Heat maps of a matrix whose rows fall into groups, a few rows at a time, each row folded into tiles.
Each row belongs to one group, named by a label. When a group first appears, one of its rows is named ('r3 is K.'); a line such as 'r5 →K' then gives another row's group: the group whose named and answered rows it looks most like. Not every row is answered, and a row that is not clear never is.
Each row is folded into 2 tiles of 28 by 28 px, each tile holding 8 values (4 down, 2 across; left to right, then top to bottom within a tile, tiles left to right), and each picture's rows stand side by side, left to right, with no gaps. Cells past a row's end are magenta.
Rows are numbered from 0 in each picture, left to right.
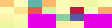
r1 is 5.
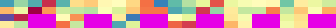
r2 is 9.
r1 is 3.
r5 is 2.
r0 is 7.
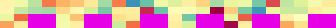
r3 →9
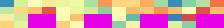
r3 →7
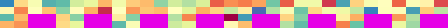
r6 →3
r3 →7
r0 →2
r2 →9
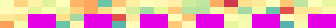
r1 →9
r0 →3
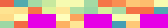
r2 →9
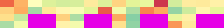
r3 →3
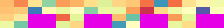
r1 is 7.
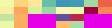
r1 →7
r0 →2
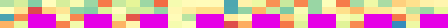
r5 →3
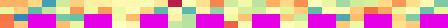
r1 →5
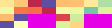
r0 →9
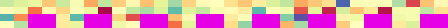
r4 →3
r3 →3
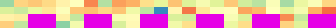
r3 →5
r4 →5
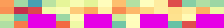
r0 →5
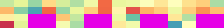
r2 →5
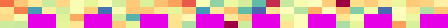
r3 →3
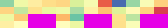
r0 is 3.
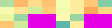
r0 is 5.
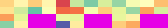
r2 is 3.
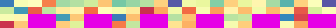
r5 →2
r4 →5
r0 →3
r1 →7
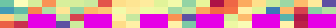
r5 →2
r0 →3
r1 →7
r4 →2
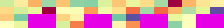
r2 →5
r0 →9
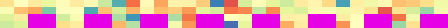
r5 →3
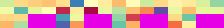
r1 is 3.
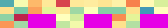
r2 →3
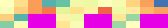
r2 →9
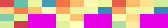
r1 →2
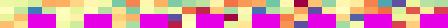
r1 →2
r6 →9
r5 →3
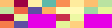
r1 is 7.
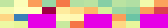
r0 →9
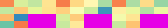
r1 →2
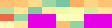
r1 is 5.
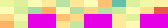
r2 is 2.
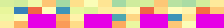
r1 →3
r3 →7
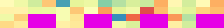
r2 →7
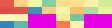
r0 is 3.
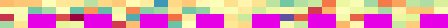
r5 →7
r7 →5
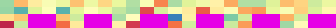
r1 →3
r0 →3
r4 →5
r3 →7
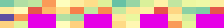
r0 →7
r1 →5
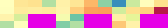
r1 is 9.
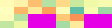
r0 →9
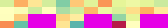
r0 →3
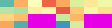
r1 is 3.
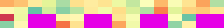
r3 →9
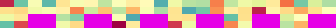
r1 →5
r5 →5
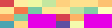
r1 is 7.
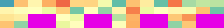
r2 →2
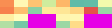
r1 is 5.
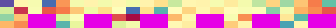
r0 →2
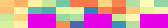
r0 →2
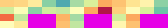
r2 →2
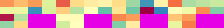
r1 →2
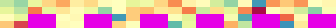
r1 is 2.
